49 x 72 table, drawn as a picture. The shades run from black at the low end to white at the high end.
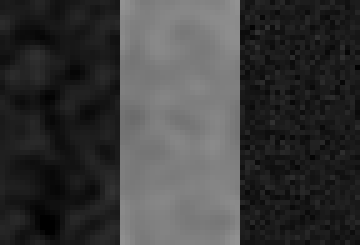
The table splits into one row of 3 panels. Panel 1,1: very low, blotchy, faint in contrast. Panel 1,2: middling, blotchy, faint in contrast. Panel 1,3: very low, fine-grained, faint in contrast.
